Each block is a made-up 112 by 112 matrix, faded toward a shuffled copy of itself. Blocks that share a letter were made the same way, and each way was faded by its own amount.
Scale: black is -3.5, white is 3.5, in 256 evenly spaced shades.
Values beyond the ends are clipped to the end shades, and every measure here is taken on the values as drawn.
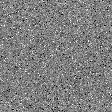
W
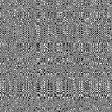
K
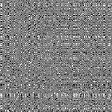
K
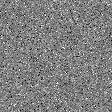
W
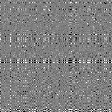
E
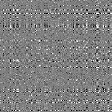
E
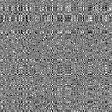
K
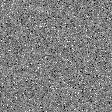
W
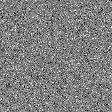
W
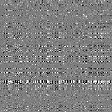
E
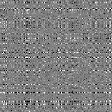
E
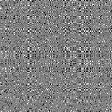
K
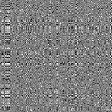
K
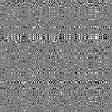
E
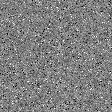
W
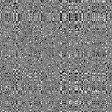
K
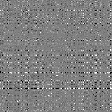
E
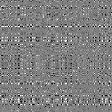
E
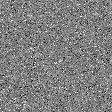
W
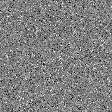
W
